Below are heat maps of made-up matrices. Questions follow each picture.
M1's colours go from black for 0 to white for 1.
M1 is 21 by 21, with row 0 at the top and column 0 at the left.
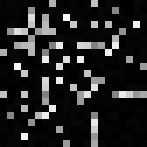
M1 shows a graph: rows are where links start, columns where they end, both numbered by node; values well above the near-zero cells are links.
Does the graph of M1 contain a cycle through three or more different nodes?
yes
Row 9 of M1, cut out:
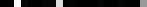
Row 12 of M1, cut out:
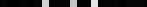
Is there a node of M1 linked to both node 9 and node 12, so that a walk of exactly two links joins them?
no
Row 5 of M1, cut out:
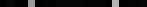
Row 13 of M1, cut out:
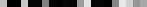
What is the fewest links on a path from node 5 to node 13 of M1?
2
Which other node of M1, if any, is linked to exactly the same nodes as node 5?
node 1
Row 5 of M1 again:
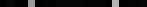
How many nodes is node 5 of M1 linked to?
2
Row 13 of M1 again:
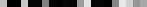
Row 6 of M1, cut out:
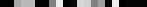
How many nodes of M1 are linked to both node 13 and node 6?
4
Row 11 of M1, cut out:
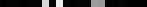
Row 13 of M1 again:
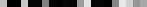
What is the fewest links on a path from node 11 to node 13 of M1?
1
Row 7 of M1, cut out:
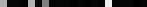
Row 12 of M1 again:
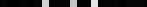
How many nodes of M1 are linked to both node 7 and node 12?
1
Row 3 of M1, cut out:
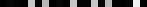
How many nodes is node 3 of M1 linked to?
6
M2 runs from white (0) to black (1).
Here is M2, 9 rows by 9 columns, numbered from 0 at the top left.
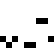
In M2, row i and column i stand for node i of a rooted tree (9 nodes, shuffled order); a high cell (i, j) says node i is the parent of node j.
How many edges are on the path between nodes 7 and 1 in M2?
1
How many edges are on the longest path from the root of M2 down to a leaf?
2
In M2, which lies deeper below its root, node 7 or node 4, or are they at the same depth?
node 4
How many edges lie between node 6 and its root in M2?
1
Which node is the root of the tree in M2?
3
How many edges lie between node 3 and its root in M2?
0
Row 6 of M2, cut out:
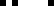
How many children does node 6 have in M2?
3
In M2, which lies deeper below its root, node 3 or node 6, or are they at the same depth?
node 6
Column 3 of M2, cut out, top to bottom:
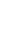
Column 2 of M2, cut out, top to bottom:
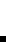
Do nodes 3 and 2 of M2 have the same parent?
no
